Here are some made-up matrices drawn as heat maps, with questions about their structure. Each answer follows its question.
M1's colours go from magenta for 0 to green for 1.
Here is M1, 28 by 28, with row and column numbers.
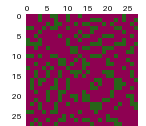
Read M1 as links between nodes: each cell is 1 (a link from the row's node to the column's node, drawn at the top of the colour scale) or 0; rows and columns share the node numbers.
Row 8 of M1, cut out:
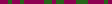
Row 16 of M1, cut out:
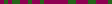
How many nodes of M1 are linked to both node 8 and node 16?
0
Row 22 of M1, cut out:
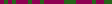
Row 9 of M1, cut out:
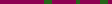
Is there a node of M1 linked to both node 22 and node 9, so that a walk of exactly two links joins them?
yes
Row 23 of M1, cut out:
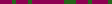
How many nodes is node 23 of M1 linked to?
7
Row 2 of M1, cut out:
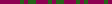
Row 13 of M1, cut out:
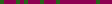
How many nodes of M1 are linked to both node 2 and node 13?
1
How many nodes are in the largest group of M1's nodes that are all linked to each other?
8
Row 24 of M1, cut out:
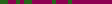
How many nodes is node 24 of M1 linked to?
7
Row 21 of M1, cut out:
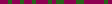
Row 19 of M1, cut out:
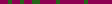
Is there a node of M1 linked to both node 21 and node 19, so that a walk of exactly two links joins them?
yes
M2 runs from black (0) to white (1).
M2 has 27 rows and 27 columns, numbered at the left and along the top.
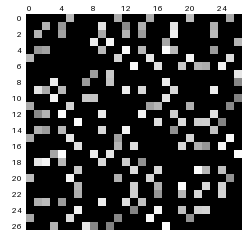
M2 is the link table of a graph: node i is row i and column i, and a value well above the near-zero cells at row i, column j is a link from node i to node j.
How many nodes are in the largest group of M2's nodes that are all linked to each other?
7
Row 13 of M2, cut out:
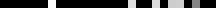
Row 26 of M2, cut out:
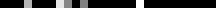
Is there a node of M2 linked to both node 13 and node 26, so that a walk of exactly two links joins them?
no
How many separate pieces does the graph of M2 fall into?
2
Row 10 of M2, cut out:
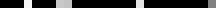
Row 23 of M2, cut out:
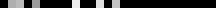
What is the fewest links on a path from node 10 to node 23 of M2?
3
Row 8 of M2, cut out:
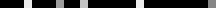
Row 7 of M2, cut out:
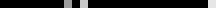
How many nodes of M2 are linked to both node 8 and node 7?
2
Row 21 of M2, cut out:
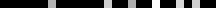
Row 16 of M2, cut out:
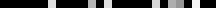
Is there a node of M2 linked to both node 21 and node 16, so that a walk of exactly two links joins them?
yes
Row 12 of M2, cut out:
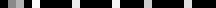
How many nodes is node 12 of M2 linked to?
7
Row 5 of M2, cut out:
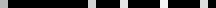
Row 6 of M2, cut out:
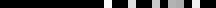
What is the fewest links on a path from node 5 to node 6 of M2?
3
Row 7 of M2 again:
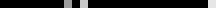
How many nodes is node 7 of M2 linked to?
3
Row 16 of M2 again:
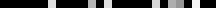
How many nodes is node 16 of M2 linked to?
7
